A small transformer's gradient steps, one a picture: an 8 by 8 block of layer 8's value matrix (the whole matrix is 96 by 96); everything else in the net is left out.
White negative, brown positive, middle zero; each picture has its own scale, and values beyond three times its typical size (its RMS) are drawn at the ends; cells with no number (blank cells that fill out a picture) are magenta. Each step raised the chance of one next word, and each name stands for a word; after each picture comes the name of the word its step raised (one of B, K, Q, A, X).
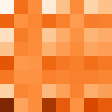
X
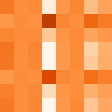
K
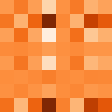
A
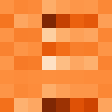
A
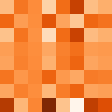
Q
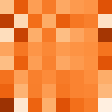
Q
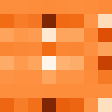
A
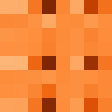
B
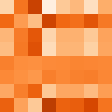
X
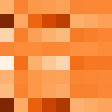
A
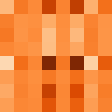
B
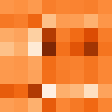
B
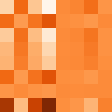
Q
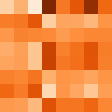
B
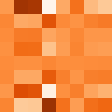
X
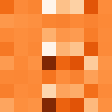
X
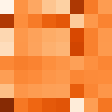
X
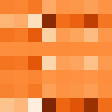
A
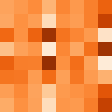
X
